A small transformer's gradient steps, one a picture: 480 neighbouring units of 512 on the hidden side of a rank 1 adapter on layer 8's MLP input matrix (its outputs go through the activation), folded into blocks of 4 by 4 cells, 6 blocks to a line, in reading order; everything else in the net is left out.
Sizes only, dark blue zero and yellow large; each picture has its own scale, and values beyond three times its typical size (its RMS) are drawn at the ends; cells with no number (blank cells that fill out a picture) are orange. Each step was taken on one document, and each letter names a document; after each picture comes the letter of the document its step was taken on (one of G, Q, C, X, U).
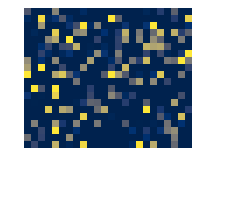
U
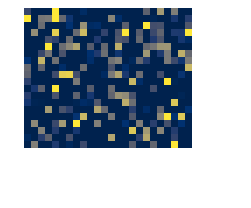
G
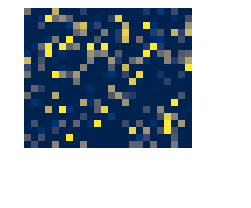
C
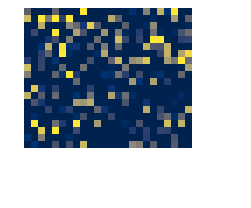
U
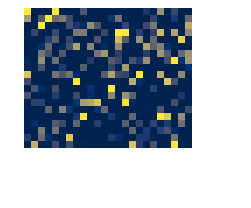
G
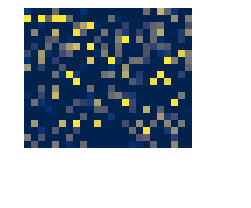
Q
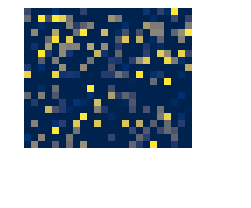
Q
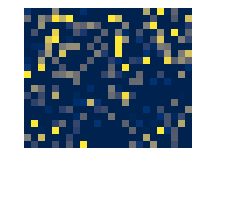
U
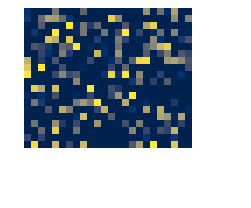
U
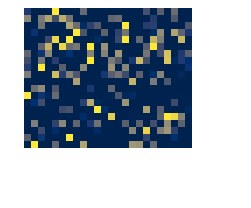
C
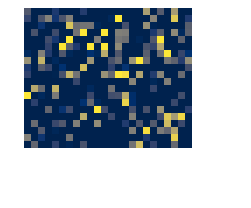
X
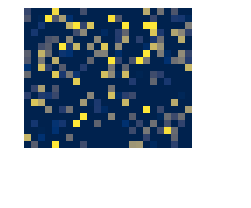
X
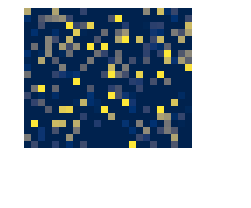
Q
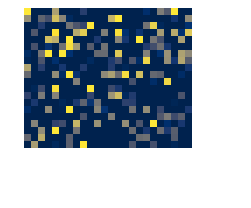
Q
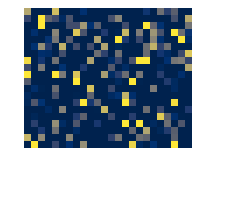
G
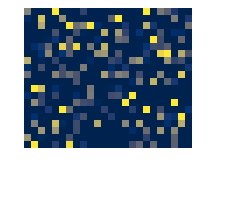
U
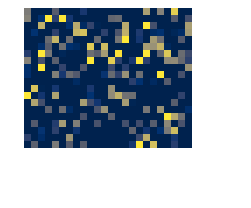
C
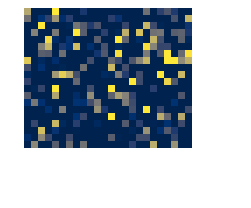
G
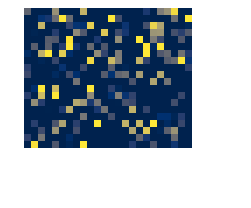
Q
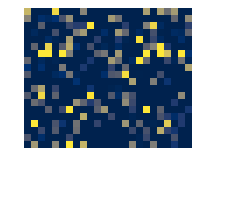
Q
